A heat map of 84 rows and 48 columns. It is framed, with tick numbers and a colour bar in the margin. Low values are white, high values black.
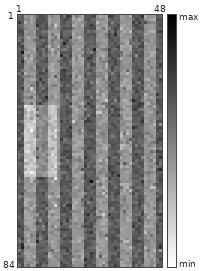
Upright stripes repeat 6 times across the table. The ninth with the lowest average is the middle left. An odd patch, lower than its surroundings, sits in the middle left. There is no overall slope.
